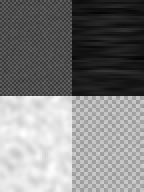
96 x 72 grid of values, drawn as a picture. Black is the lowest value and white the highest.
The table splits into 2 rows of 2 panels. Panel 1,1: low, checkered. Panel 1,2: very low, streaked across, faint in contrast. Panel 2,1: very high, blotchy, faint in contrast. Panel 2,2: high, checkered.
